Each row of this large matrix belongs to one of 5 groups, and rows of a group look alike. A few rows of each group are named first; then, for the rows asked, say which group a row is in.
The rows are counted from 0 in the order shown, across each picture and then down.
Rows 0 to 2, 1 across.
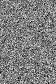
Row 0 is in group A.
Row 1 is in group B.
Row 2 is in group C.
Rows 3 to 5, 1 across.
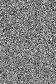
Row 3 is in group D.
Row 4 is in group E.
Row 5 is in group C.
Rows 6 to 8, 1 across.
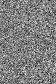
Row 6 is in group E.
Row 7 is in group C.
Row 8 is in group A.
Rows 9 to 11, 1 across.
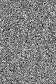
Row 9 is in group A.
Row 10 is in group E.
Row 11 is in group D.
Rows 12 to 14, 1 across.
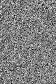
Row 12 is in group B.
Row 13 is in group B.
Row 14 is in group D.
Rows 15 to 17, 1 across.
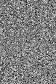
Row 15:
D
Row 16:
E
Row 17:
B
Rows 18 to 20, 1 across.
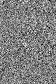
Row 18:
E
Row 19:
A
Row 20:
B
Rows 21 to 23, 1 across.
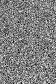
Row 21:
C
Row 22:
C
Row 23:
E
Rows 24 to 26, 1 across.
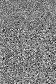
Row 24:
A
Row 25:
E
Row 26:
E
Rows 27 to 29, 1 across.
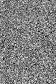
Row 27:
E
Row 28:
B
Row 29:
E
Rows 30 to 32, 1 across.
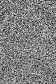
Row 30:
B
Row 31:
E
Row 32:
B
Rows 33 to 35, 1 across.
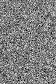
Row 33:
A
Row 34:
D
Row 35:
C
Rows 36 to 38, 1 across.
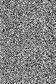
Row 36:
E
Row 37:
E
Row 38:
E
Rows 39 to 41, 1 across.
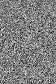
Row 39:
A
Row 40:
B
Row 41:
A
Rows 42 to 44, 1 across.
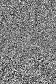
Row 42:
D
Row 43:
B
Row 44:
B
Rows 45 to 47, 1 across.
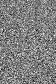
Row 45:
D
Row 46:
E
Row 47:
B
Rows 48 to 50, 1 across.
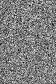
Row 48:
B
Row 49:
C
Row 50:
D
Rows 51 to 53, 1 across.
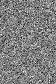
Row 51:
C
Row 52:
B
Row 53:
A
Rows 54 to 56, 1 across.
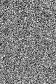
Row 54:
C
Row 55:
C
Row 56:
E
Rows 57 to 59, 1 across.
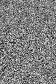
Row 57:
C
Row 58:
D
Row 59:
B
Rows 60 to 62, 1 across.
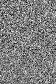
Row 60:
D
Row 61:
B
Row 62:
A
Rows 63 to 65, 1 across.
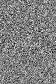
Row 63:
D
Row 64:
B
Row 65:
A
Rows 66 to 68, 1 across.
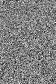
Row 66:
E
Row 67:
A
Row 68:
B
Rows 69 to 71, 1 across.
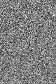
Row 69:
A
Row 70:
D
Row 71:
B
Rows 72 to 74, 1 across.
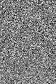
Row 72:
B
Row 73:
B
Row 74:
E
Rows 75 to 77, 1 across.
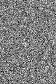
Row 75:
C
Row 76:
A
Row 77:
D
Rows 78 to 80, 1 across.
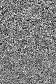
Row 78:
B
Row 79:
C
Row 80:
A
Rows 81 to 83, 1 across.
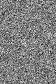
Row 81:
B
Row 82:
A
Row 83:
C
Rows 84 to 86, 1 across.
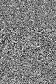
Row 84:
D
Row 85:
B
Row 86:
B
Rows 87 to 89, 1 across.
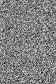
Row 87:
E
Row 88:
E
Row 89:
A
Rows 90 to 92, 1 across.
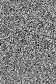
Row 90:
A
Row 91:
C
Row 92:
E
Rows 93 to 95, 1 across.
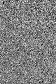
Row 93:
E
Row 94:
A
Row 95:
A
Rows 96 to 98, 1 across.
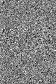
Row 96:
E
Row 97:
E
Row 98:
A
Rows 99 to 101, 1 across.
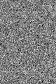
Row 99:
A
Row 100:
C
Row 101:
A
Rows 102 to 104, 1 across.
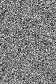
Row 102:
B
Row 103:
C
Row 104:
B
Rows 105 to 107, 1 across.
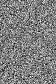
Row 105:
D
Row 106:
B
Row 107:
B
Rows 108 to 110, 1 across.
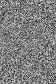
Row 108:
B
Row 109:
A
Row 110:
B
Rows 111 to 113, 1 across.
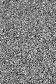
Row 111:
E
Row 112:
E
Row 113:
A
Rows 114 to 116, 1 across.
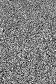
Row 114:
A
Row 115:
E
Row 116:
D
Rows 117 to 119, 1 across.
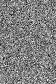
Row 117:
D
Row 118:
C
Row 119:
E
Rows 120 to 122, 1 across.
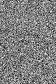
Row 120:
E
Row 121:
C
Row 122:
B
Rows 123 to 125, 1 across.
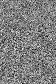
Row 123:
A
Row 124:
B
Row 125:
B
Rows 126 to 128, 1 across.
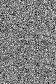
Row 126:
D
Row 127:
C
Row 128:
C
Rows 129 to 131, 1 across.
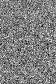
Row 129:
A
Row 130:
C
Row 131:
A
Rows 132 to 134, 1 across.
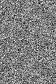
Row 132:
B
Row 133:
C
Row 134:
B
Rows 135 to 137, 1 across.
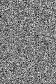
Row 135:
C
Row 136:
C
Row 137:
D
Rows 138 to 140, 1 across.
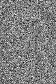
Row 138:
B
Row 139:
D
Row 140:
D
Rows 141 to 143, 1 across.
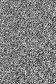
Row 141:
A
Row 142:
A
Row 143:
A
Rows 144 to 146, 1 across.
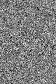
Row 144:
C
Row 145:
A
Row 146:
D
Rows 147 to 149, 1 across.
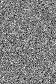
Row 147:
B
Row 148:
D
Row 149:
A
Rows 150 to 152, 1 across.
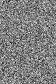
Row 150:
E
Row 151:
D
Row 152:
B
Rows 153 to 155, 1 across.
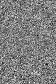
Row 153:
B
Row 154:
C
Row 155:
B
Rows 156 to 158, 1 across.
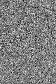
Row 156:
C
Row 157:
D
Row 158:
A
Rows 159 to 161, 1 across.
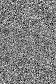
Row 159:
B
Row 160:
C
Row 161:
C
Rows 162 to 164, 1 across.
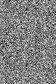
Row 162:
E
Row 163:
D
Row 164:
E
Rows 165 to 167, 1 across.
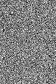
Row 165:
D
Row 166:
E
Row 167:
E
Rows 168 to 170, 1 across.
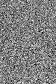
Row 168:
D
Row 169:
B
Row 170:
E
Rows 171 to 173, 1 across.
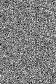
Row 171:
C
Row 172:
C
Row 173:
A
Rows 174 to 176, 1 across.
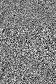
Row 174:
B
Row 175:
E
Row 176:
B
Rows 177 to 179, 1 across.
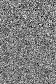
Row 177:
A
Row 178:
C
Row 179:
C
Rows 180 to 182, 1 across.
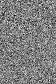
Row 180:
B
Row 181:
D
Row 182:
A
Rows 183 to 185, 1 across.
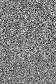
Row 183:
A
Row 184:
E
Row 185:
D
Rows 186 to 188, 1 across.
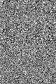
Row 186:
E
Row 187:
E
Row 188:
A
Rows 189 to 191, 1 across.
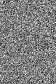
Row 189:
E
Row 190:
C
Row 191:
A
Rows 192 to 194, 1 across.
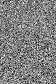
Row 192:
E
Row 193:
C
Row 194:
B
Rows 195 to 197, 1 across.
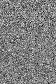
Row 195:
A
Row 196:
D
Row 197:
C
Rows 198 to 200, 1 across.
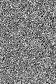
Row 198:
A
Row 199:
A
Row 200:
E
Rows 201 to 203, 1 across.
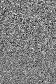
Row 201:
B
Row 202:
D
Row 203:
A
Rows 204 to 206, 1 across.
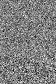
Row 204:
A
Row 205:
E
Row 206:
C
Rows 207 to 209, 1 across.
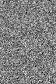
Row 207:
E
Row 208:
A
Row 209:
A
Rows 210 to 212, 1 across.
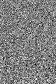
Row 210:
A
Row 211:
D
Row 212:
E
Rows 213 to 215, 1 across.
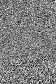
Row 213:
C
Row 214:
B
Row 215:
A
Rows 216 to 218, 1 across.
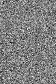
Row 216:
E
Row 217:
D
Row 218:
D
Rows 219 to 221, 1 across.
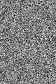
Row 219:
B
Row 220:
E
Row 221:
C
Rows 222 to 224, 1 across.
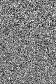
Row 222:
A
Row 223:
C
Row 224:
D
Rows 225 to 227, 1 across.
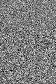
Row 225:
D
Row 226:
C
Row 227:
D
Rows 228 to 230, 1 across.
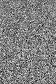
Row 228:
A
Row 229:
E
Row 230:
D
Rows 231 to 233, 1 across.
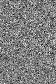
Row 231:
A
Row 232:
A
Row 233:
C
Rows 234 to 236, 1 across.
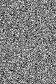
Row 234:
D
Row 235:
E
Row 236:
D
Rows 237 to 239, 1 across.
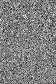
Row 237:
A
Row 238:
E
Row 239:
D
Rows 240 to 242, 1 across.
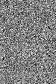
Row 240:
C
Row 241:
E
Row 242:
E
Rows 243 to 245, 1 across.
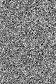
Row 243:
E
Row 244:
A
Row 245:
A
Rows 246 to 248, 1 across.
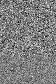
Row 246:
C
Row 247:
B
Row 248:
D
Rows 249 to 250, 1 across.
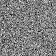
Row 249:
D
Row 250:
B
